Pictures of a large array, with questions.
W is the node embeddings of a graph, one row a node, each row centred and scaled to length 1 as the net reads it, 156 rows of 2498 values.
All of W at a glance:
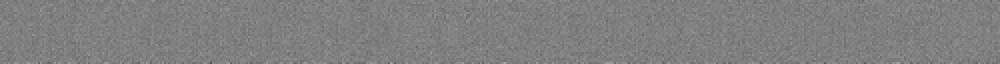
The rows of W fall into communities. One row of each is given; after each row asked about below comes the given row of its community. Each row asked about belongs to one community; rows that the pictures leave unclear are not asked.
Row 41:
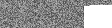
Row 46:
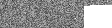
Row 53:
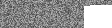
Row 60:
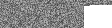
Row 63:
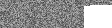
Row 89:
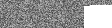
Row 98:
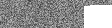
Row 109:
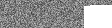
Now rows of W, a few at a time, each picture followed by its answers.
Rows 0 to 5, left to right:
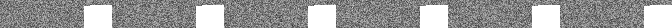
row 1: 53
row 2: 53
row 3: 89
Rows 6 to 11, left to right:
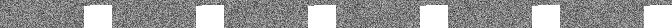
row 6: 89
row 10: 46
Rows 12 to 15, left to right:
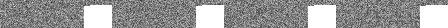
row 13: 98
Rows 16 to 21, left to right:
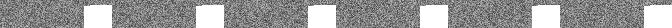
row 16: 63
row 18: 41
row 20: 109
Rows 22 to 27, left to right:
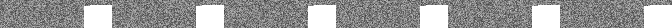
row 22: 109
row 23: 41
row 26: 46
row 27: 109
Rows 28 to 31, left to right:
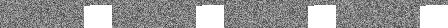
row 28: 109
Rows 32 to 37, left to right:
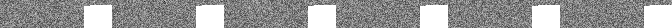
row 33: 46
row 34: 53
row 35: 41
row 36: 109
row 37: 41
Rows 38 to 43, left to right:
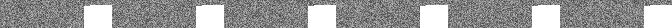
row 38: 46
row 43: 63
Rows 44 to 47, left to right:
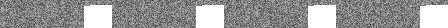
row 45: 63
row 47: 53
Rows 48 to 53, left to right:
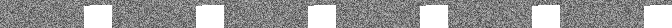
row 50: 46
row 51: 89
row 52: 98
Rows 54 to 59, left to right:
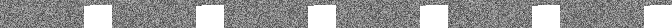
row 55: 60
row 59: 53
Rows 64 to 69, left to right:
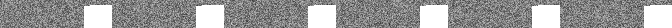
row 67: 41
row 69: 53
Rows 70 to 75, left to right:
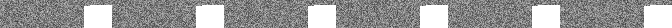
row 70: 41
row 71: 63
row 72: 60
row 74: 60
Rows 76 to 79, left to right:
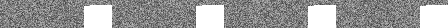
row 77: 41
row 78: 53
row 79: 98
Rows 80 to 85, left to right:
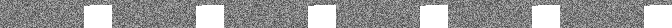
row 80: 41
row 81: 41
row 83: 46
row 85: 41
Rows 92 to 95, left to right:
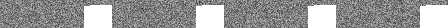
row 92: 41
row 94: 89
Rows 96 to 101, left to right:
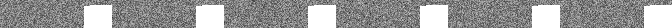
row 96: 53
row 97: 63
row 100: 63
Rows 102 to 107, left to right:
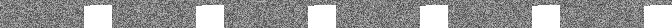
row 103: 53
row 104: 63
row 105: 89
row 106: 53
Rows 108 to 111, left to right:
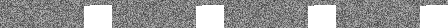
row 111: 63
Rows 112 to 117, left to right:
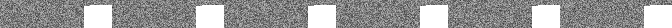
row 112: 41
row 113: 109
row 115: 53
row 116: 89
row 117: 60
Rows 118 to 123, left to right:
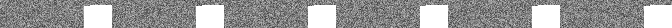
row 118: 63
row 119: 63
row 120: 109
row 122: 89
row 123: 109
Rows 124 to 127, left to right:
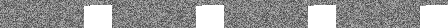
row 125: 53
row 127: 41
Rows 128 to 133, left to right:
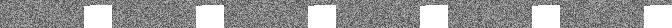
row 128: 89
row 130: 53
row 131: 63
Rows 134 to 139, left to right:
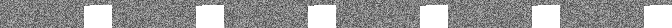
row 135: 109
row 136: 63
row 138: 46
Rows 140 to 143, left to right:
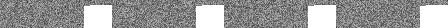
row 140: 41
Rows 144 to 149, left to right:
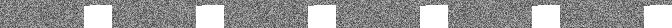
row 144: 109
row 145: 63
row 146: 89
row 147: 89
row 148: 89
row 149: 89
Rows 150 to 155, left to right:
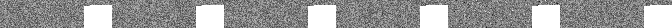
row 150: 53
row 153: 63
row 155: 109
